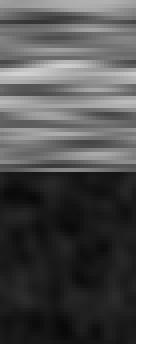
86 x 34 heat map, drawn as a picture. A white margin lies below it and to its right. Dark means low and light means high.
It is made of 2 by 1 panels. Panel 1,1: middling, streaked across, strong in contrast. Panel 2,1: very low, blotchy, faint in contrast.
